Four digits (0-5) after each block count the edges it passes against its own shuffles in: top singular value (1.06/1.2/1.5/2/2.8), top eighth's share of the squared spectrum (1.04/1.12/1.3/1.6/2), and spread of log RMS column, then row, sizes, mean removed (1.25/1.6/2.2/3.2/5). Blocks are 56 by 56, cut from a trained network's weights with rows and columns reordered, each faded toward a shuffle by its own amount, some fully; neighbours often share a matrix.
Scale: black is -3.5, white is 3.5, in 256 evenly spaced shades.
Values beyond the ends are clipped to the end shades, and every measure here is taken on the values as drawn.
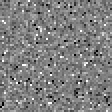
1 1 0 0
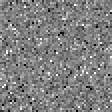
0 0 0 0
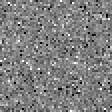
1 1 0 0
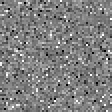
0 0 0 0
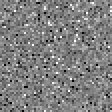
0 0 0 0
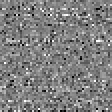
3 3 0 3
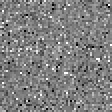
1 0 0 0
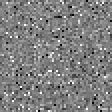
2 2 0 1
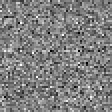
3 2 0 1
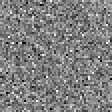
2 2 0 0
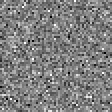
1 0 0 0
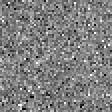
2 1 0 0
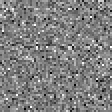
3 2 0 1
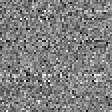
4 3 1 2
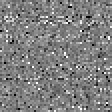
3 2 0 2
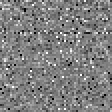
2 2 0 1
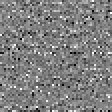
3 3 0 2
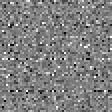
3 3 1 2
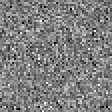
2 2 0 1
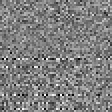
4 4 1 3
